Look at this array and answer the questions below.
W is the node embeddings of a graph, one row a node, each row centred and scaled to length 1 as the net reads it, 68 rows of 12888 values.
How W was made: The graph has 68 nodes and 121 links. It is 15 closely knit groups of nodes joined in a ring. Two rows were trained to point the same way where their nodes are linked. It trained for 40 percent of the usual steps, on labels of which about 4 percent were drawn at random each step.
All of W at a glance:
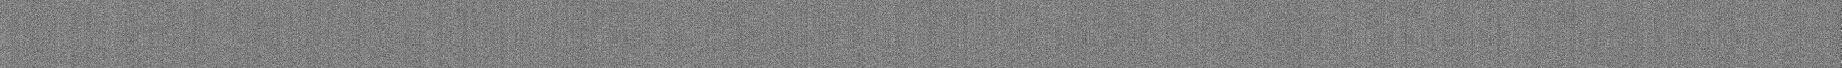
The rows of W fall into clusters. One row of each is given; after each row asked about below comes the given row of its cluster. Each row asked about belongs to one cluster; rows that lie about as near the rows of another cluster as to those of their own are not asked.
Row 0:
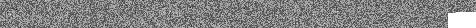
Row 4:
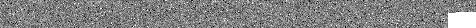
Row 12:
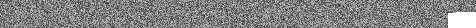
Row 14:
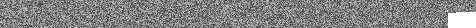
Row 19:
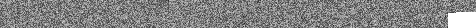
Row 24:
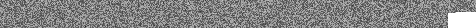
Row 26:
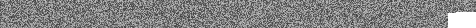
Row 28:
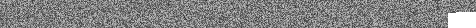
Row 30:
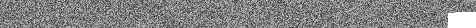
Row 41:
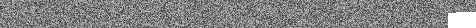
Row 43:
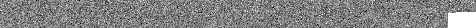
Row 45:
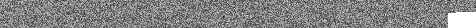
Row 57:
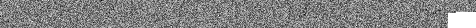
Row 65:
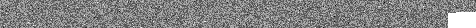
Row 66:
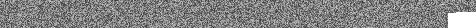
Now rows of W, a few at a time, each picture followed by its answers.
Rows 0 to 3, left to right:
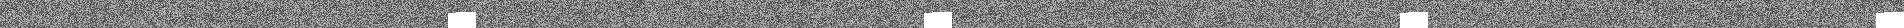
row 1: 19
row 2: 26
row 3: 14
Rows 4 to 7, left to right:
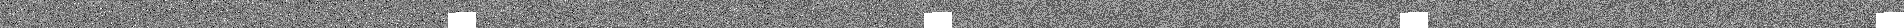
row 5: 41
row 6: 43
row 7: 57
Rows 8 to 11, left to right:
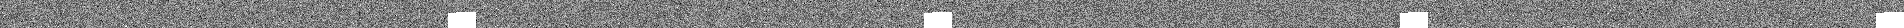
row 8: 19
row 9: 26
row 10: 66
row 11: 26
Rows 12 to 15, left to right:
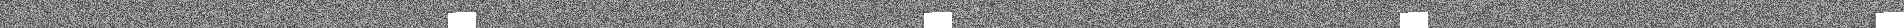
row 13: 12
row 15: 66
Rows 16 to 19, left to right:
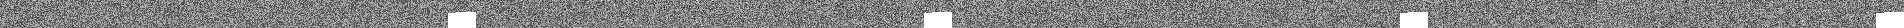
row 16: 24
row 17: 19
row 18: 45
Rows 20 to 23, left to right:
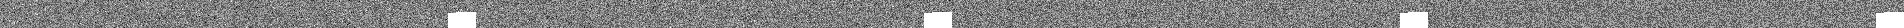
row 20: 43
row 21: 14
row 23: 28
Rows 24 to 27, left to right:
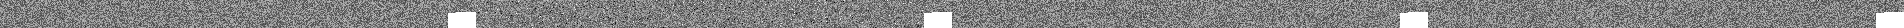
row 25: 45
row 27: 0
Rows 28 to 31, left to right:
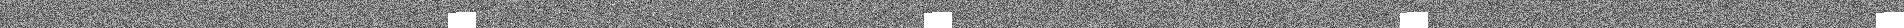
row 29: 30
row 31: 4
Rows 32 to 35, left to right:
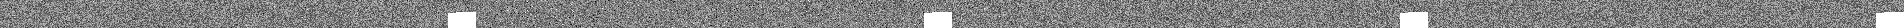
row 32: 14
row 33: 41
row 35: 43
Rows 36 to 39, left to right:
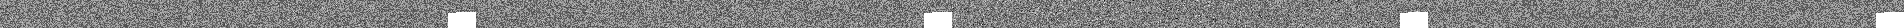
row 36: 65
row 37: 41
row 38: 66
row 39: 43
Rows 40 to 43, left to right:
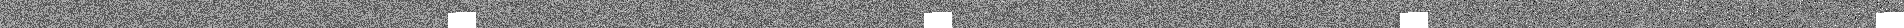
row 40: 43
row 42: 66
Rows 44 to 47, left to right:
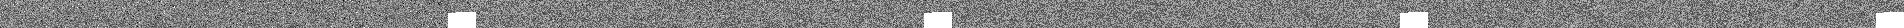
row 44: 45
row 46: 26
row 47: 30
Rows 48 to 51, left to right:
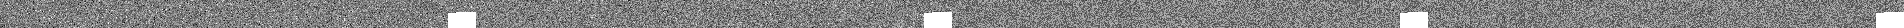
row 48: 4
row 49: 14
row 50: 24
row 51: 0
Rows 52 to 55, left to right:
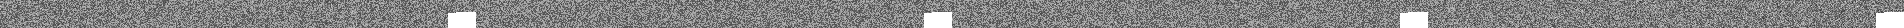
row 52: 19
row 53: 45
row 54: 41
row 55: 65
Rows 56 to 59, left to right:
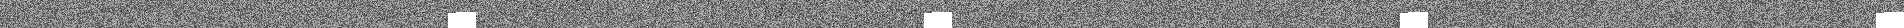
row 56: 28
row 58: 66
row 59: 19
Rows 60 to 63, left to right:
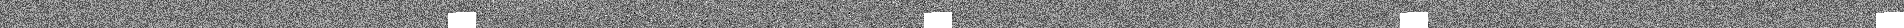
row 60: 12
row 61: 45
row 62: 30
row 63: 41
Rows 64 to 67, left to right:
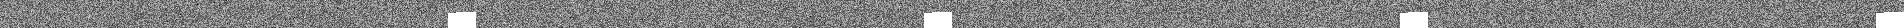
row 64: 14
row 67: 0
